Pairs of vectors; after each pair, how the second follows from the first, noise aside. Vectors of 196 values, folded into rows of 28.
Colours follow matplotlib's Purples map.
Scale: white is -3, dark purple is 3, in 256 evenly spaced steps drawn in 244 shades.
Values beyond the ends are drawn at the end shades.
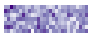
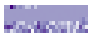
partly zeroed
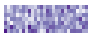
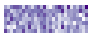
reversed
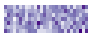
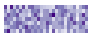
reversed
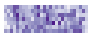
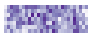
reversed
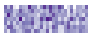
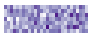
wrapped around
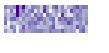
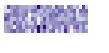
wrapped around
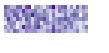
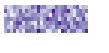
reversed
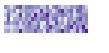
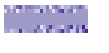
partly zeroed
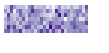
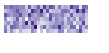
reversed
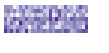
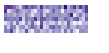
reversed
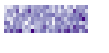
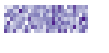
sign-scrambled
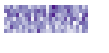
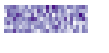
sign-scrambled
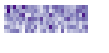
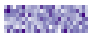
sign-scrambled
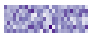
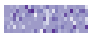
partly zeroed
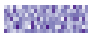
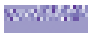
partly zeroed
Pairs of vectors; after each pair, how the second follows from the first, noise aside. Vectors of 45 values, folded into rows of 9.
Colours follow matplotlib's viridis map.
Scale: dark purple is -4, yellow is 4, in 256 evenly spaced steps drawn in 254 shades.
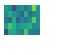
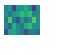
sign-scrambled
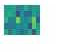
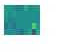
partly zeroed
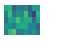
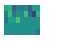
partly zeroed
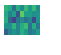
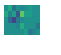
partly zeroed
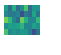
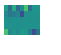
partly zeroed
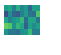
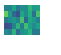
sign-scrambled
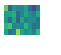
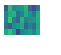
sign-scrambled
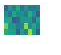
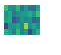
sign-scrambled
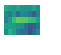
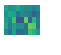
sign-scrambled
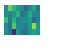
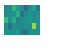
partly zeroed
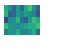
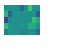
partly zeroed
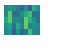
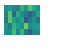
sign-scrambled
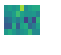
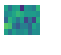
sign-scrambled
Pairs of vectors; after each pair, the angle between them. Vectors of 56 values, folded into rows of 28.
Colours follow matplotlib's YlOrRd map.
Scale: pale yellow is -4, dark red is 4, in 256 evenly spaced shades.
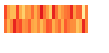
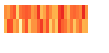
partly opposed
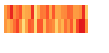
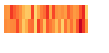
nearly parallel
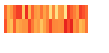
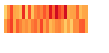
nearly opposite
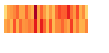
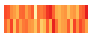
nearly opposite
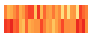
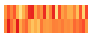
partly aligned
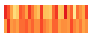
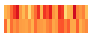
nearly opposite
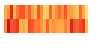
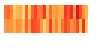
orthogonal
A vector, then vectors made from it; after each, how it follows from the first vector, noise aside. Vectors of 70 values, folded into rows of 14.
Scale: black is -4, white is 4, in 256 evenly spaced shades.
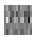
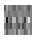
reversed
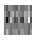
negated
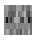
sign-scrambled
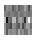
reversed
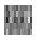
negated
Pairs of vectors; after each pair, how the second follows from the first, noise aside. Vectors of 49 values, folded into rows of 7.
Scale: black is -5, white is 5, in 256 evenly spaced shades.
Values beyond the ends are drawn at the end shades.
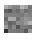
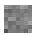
shrunk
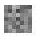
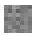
shrunk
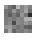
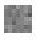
shrunk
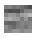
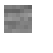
shrunk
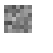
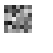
scaled up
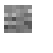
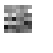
scaled up
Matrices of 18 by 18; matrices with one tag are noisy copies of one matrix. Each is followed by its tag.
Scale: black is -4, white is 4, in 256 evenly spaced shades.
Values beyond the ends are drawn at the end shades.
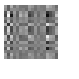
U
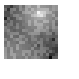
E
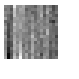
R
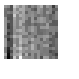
R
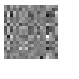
U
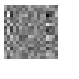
U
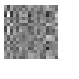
U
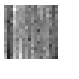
R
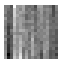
R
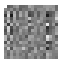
U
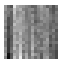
R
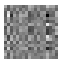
U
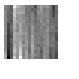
R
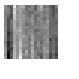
R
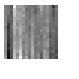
R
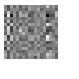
U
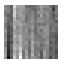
R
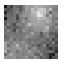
E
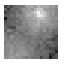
E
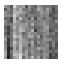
R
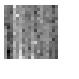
R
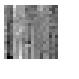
R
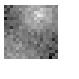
E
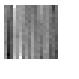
R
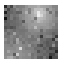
E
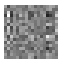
U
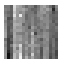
R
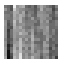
R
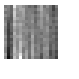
R
